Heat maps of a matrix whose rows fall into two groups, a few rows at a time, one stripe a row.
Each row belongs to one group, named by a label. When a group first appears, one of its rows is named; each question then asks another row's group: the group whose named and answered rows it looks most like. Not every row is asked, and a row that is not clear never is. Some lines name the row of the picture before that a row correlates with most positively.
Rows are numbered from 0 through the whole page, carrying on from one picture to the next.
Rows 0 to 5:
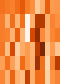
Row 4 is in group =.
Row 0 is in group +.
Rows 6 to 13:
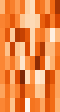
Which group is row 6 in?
=
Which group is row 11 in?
+
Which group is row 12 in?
+
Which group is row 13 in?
+
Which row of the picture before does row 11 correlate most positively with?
0
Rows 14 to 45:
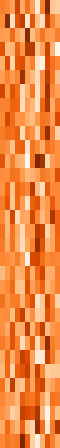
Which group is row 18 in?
+
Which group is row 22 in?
=
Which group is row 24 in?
+
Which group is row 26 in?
=
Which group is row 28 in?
+
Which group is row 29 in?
=
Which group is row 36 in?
+
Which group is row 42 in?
=
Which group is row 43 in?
=
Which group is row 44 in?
=
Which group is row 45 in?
+
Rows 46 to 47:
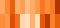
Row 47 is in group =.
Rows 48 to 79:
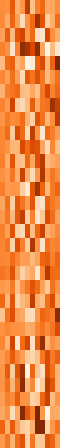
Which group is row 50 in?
+
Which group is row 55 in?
=
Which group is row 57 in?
+
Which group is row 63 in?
+
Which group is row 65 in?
+
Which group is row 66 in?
=
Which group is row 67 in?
=
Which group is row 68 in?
=
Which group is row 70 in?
=
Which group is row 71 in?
=
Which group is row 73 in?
=
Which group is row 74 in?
+
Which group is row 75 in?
+
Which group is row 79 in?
+
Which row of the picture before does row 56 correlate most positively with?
46
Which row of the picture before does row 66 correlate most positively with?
47
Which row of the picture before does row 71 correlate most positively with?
46
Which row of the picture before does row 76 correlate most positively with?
47
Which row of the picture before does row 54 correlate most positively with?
47
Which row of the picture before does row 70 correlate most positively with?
46
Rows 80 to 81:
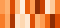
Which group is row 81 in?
=
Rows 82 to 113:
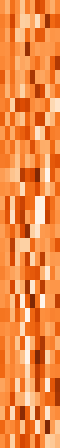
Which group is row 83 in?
=
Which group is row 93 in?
=
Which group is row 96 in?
+
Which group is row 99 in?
=
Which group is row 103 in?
+
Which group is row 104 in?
+
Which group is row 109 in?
=
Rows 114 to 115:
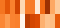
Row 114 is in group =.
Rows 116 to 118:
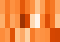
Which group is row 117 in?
+
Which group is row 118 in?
=
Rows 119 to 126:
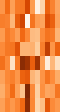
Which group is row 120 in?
+
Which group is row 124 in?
+
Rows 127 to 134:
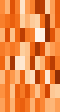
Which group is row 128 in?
=
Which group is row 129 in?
+
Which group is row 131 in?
=
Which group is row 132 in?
=
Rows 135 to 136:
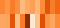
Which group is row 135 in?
=
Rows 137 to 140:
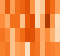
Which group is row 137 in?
+
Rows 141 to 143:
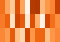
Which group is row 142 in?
+
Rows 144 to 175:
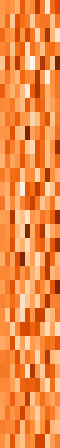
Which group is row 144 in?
=
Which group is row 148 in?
=
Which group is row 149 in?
=
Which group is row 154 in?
=
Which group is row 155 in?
=
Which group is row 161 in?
=
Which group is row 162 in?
+
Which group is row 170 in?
+
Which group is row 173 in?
+
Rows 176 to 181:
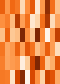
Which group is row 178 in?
=
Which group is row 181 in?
+
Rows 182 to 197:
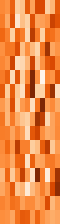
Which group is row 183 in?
=
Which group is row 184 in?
+
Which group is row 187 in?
+
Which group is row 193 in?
+
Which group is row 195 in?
=
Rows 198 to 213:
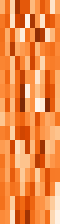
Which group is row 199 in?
+
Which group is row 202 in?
+
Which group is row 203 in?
+
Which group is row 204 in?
+
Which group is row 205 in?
+
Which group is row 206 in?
=
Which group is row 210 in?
=
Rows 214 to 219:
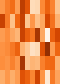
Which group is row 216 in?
=
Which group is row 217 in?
=
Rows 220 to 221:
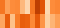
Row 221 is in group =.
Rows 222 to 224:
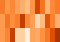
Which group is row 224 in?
=
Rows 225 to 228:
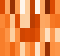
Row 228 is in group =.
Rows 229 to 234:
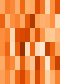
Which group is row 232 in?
+
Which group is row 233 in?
=
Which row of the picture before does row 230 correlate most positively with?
227
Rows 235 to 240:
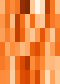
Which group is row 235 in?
+
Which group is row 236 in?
+
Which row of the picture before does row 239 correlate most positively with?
231
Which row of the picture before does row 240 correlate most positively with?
231
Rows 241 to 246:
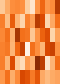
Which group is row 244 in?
+
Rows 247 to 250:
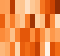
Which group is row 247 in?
=
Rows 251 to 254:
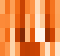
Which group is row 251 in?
+
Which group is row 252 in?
+
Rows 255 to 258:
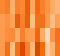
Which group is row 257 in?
=
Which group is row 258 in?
=
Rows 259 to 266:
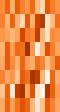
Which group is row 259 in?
+
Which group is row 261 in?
=
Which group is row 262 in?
+
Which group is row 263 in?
=
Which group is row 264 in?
=
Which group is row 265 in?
+
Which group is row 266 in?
+
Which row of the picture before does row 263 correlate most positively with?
257
